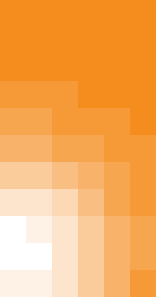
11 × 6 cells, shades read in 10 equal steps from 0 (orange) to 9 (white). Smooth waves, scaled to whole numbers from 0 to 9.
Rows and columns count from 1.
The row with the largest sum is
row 10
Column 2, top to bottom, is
0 0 0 1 2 3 5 7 8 9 8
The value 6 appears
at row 8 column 3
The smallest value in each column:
0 0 0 0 0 0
